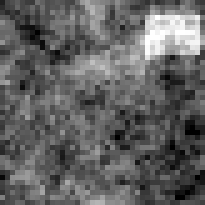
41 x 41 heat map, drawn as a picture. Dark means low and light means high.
Values change most from cell to cell in the top right. On average the colour sits 40% of the way up the scale. Most values sit low, with a long tail of high ones. The top right is the ninth with the highest average. In the top right lies a patch that is higher than the rest. The texture is blotchy.
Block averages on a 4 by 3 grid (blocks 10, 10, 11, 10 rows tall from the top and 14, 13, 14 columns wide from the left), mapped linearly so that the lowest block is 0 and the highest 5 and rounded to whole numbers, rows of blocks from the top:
125 / 132 / 110 / 220
